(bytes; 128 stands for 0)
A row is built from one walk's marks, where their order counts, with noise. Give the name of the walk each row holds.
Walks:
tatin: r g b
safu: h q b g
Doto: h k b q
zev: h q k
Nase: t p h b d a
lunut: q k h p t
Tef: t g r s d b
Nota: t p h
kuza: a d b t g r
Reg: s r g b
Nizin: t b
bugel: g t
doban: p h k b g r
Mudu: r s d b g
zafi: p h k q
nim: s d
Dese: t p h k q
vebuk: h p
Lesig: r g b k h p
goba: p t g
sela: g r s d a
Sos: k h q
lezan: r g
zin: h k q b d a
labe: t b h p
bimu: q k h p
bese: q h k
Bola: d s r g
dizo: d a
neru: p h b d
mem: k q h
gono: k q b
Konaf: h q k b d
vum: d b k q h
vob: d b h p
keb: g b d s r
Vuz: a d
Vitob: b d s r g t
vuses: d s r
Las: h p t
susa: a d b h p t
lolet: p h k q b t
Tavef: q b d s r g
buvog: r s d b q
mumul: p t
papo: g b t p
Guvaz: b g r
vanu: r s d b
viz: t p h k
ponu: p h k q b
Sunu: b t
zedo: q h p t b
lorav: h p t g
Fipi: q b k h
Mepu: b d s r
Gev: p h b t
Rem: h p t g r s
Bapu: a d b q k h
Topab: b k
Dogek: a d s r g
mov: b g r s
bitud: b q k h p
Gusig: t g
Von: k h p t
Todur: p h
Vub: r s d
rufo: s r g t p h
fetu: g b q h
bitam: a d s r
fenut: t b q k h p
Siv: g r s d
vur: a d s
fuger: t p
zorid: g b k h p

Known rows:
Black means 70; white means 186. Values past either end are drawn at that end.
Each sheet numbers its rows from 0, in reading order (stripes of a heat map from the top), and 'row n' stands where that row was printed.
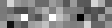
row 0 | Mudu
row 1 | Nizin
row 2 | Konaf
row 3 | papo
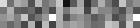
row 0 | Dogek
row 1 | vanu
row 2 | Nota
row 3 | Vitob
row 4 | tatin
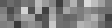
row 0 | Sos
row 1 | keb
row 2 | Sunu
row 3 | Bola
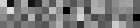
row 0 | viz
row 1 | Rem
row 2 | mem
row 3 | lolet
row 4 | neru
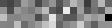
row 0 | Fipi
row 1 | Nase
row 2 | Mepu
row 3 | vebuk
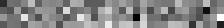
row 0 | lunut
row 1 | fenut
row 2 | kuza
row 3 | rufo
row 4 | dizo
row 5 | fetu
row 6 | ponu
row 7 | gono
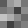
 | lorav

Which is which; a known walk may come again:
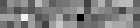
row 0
Tavef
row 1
bugel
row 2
Todur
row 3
Sunu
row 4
vob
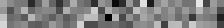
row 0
fetu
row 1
Las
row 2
Vitob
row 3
zev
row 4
Rem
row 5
Bapu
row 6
nim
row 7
Vuz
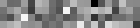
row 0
Nizin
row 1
Gev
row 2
Guvaz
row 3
Dese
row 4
ponu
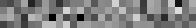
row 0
bese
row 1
zin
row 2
zafi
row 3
fuger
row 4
Gusig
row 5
mumul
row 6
viz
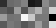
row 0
lunut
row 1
Doto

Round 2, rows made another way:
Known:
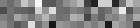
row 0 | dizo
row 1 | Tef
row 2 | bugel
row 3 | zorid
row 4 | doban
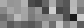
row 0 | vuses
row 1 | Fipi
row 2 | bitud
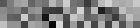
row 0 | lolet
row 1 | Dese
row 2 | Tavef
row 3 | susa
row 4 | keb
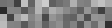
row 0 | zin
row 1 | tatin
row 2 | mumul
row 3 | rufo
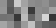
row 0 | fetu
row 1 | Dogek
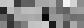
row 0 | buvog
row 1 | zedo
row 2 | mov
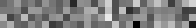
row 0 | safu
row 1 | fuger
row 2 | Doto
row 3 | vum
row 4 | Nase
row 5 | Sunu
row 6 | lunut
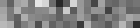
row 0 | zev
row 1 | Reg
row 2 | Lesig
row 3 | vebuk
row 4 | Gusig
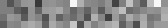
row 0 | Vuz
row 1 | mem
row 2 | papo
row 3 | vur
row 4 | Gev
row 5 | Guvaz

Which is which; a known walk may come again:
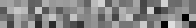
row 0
Mepu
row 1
vob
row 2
Bola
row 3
tatin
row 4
bitam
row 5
Nase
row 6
ponu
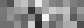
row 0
Topab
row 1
Vitob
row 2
Nizin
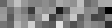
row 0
Sunu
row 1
Dogek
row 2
sela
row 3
Las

